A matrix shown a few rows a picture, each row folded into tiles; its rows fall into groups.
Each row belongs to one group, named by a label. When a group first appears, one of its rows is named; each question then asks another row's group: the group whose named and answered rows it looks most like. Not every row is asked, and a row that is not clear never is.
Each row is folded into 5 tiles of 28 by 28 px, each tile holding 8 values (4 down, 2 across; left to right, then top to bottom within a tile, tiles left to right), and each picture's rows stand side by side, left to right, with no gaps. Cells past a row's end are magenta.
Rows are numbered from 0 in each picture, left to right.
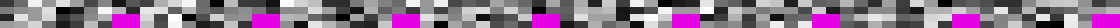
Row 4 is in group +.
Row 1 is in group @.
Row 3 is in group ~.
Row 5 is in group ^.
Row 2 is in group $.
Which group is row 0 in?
+
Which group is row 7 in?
+
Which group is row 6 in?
+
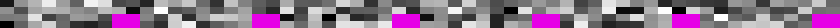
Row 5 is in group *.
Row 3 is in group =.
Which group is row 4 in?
+
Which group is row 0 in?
@
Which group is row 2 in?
^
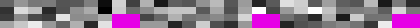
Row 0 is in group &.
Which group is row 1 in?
^
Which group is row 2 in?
$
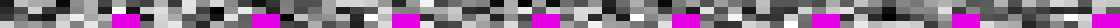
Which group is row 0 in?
&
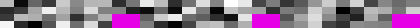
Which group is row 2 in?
+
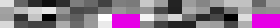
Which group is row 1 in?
~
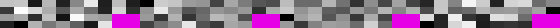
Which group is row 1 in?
@
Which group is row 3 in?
@
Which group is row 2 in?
=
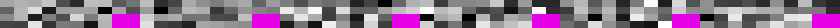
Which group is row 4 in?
$
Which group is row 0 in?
$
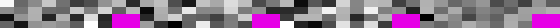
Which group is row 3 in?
=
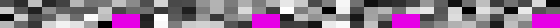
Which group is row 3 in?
=
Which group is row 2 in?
=
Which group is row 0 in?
*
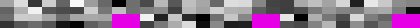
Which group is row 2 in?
@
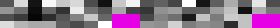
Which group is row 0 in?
&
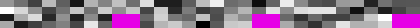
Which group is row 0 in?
=
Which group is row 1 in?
+
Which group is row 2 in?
^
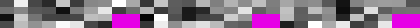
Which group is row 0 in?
*
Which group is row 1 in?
*
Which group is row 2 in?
$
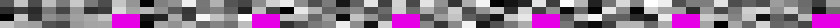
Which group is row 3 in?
=
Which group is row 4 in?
~
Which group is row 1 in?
&
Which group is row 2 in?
$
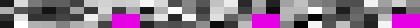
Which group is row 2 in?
$
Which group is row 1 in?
$
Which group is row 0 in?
*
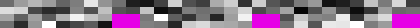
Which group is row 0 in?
@
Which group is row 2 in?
*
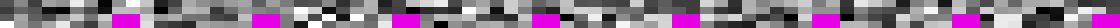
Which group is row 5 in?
~
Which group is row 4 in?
^
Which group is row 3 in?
~
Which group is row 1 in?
~
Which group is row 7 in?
+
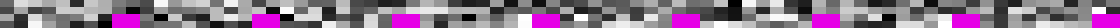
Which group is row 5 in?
&
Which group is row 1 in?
@
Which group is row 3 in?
^
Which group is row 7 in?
^
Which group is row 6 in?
^
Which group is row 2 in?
=
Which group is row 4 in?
*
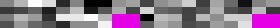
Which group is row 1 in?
&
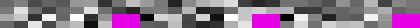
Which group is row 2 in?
*
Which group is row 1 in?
+
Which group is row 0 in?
$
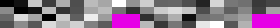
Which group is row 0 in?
*
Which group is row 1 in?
^
